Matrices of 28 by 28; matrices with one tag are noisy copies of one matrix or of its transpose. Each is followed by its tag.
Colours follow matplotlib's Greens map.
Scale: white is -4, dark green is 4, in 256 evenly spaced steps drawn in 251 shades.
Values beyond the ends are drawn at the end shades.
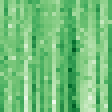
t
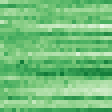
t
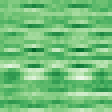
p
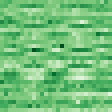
p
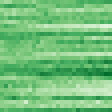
t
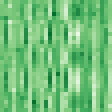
p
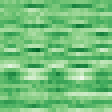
p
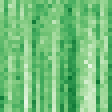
t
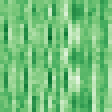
p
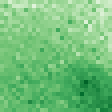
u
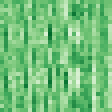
p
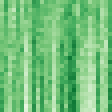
t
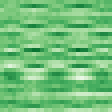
p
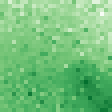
u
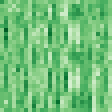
p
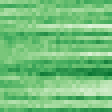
t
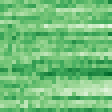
t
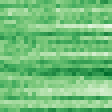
t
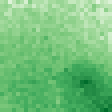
u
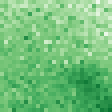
u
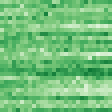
t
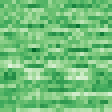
p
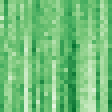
t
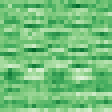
p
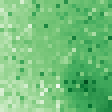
u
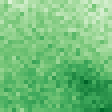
u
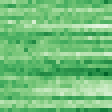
t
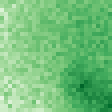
u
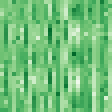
p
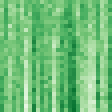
t
